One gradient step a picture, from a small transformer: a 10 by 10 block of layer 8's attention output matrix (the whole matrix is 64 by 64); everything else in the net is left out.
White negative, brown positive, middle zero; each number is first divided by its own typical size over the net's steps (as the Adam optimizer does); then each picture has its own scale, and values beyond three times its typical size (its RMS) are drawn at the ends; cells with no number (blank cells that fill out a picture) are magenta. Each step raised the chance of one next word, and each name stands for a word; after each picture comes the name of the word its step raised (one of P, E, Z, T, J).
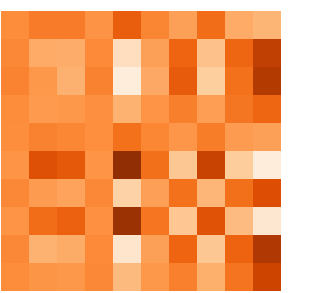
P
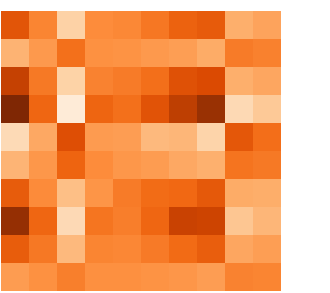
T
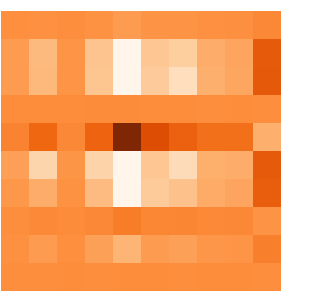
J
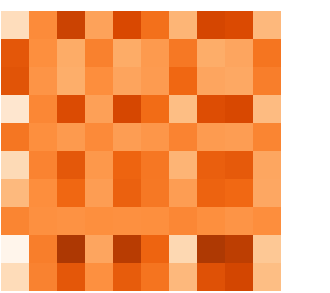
T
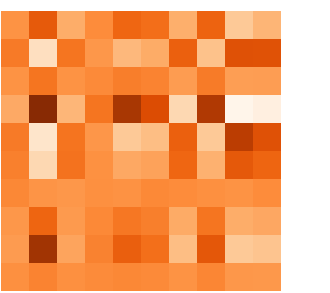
T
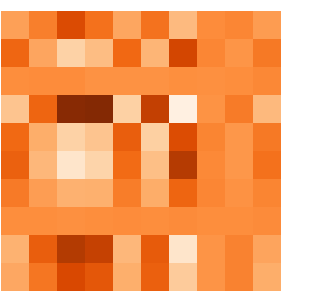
T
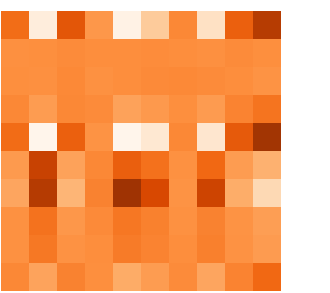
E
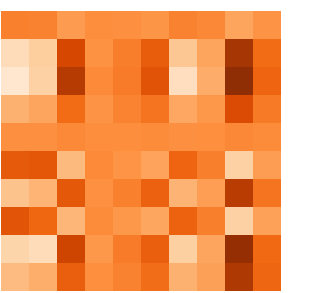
P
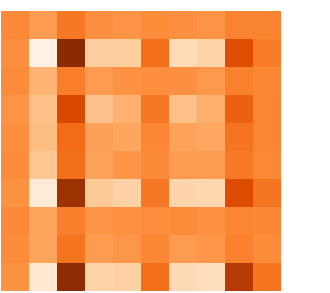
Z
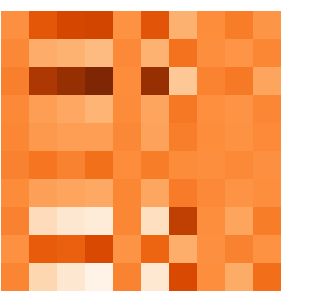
Z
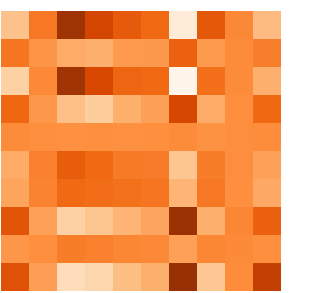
Z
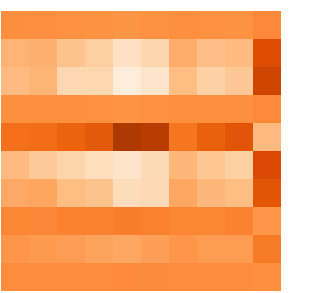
J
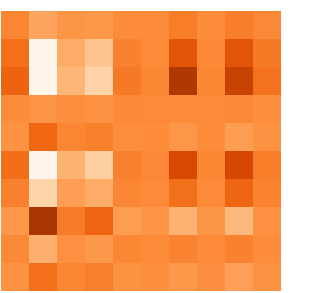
J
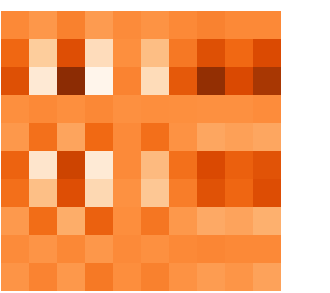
J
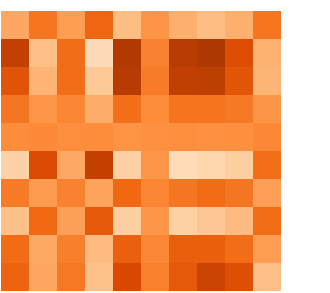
P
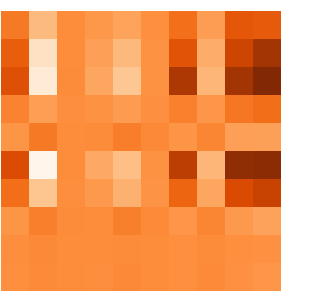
J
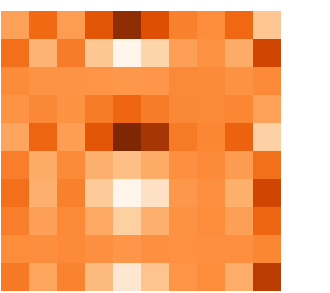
Z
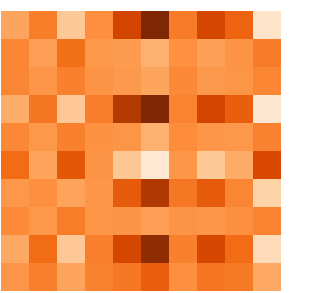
T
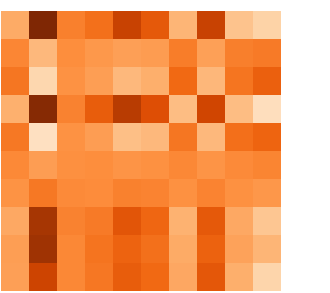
T
